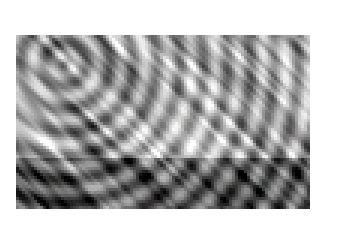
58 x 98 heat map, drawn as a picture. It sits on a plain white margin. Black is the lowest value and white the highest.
Rings spread out from the top left. The values follow a bell shape. The centre is the ninth with the highest average. A horizontal seam about 70% of the way down splits the table, and the top part is higher.
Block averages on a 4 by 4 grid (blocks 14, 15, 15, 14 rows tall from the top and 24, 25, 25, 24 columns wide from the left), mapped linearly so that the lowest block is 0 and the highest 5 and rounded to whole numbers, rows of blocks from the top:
4 4 5 5 | 4 4 5 5 | 4 4 5 3 | 0 1 1 1
